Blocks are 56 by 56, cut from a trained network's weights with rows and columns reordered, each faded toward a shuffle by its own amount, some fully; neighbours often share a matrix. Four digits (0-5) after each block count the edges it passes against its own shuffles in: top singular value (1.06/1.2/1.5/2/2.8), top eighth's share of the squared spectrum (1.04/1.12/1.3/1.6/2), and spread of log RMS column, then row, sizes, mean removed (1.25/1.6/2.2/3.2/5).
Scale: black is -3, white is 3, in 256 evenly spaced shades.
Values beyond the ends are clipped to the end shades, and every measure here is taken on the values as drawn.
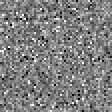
1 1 0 1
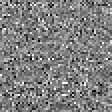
3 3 0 2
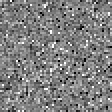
0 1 0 0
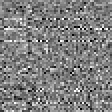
4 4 1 3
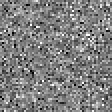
0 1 0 0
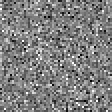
1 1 0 0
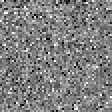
0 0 0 0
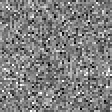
1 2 0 0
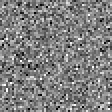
1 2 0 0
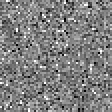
0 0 0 0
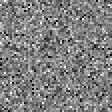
0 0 0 0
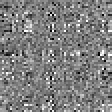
4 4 3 3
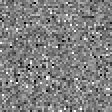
0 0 0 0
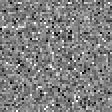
2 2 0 1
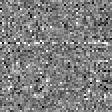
3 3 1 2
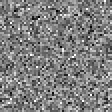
0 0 0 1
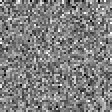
2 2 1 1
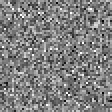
0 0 0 0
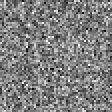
0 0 0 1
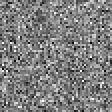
2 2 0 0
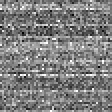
4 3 1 2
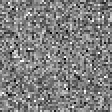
0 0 0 0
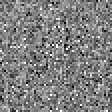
1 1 0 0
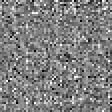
2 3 1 2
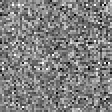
2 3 1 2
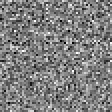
2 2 0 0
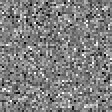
1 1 0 1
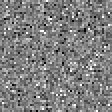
0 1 0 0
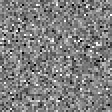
0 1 0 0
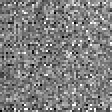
3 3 1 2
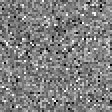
1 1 0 1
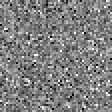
1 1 0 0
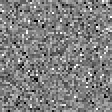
0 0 0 0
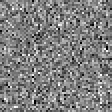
2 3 1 1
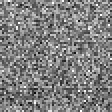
1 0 0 0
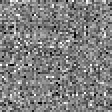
2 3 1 2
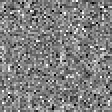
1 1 0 1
